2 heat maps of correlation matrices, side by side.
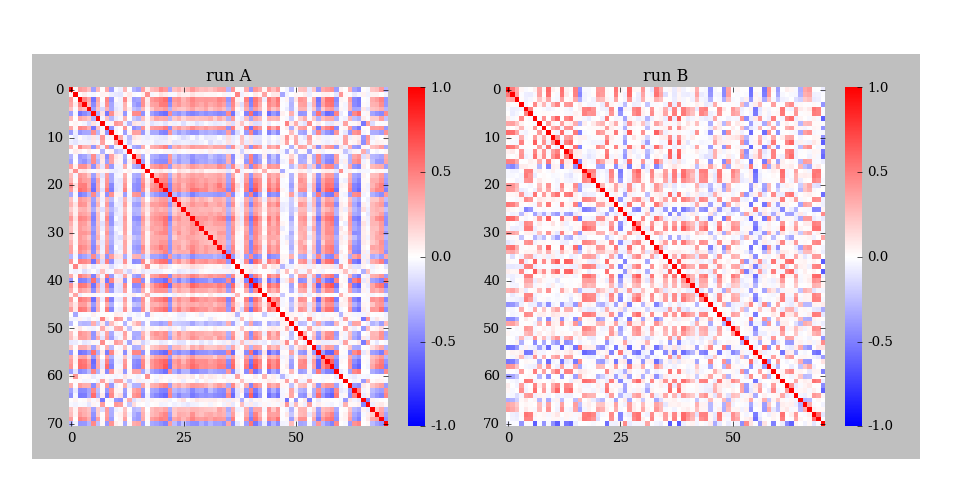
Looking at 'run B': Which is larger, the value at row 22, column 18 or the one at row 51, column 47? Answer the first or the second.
the second
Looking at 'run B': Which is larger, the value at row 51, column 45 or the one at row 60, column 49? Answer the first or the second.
the first
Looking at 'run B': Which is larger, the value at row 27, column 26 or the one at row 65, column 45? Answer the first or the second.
the second
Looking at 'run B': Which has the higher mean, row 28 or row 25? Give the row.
28
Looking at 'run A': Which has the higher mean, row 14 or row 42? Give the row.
42
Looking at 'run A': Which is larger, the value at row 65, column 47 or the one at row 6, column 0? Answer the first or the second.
the second
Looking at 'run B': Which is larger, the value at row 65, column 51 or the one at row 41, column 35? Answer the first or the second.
the second
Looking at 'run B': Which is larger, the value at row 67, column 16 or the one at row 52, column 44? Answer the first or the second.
the second
